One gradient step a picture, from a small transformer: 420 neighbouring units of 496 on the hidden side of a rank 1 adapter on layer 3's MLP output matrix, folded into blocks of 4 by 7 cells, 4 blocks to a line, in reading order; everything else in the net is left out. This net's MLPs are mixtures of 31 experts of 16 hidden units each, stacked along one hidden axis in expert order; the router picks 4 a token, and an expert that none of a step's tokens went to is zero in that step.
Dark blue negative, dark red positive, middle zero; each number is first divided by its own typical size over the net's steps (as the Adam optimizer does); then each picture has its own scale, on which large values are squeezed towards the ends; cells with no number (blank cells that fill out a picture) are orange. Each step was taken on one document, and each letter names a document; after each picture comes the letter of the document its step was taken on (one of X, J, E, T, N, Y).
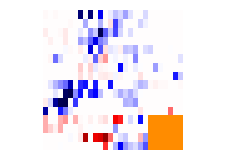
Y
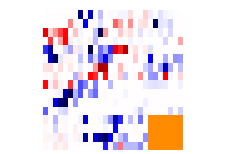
Y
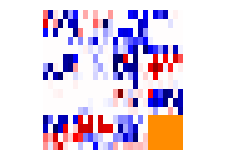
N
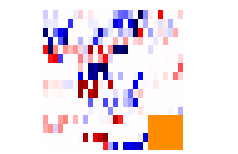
Y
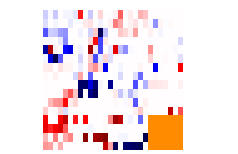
Y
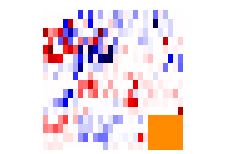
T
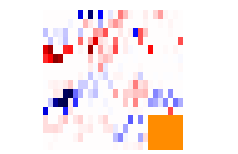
Y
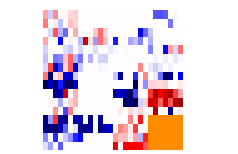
N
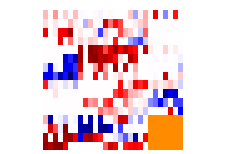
N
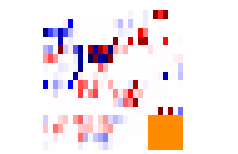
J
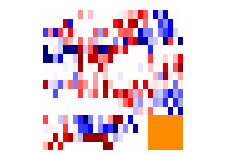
J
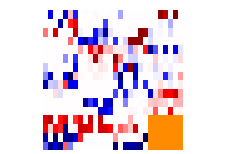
N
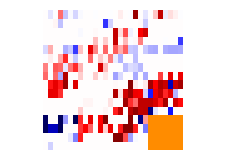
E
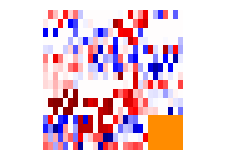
N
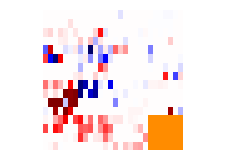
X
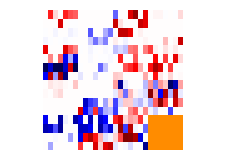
E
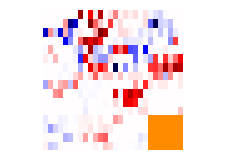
T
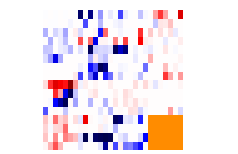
X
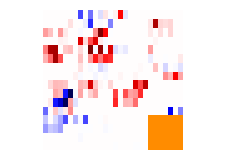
Y
